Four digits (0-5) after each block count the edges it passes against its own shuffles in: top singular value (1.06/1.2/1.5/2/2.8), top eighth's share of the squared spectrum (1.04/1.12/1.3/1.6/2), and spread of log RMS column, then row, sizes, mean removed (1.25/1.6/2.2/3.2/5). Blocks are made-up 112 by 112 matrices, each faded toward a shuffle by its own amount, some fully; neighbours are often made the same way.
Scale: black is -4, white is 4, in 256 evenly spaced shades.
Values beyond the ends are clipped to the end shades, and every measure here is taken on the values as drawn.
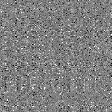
4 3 2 2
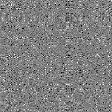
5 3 2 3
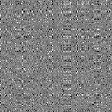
5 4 3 3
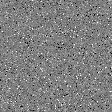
2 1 0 0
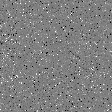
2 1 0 0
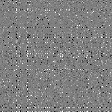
5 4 2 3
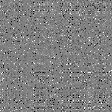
4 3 2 2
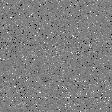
3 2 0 1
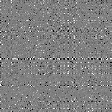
5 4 2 3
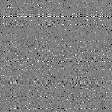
5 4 1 3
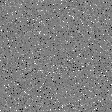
2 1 0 0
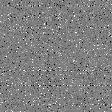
4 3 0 2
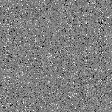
3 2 1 0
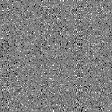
4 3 2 2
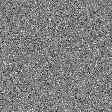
0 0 0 0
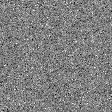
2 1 0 0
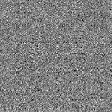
4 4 2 2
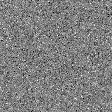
1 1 0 0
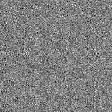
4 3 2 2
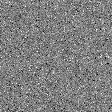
0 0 0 0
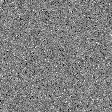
0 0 0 0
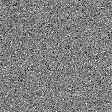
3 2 0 0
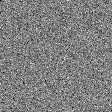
2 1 0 0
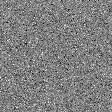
0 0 0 0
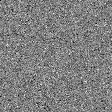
1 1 0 0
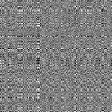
5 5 4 4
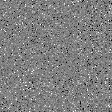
3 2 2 0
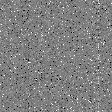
3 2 1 0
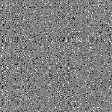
4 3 2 1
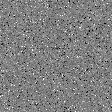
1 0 0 0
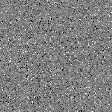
3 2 1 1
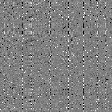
5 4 3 2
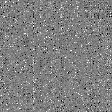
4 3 2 1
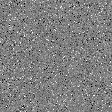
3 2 1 0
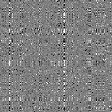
5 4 3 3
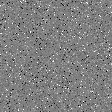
0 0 0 0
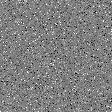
0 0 0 0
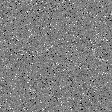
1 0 0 0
